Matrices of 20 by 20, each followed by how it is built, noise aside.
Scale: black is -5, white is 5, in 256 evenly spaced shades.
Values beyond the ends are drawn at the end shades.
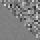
upper triangular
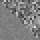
upper triangular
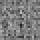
low rank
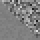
upper triangular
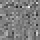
low rank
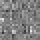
low rank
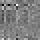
low rank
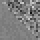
upper triangular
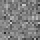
low rank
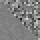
upper triangular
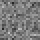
low rank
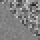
upper triangular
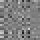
low rank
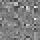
low rank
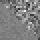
upper triangular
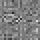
low rank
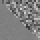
upper triangular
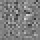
low rank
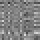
low rank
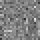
low rank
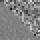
upper triangular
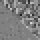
upper triangular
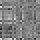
low rank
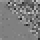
upper triangular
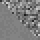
upper triangular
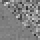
upper triangular
